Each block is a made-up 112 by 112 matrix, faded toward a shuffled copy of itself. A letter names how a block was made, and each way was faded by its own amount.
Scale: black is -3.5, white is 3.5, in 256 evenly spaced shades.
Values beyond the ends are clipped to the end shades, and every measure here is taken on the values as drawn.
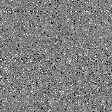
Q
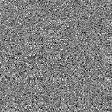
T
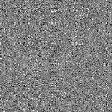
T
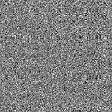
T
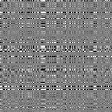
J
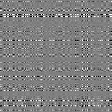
J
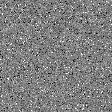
Q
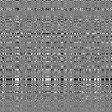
J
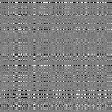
J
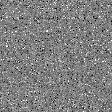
Q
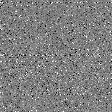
Q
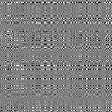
J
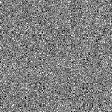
T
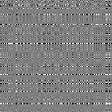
J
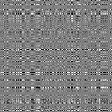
J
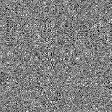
T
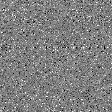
Q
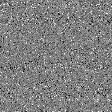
Q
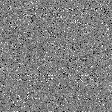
Q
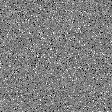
Q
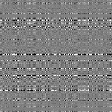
J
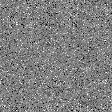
Q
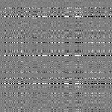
J
